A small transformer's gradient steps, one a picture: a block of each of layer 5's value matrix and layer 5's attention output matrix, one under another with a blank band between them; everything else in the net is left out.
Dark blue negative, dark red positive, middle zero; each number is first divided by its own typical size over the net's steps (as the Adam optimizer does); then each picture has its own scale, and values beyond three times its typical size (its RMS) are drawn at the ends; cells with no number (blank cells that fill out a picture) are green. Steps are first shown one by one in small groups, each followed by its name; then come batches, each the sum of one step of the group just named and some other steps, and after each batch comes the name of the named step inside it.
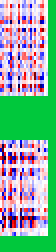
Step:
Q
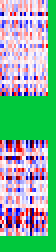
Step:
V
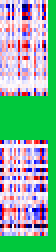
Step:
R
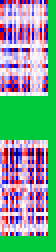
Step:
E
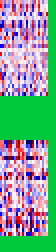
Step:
V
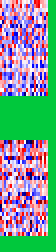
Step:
V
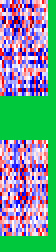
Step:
R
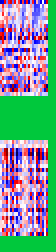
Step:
E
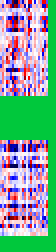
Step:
R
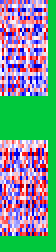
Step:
E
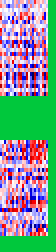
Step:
R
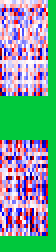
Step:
V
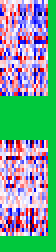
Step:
V
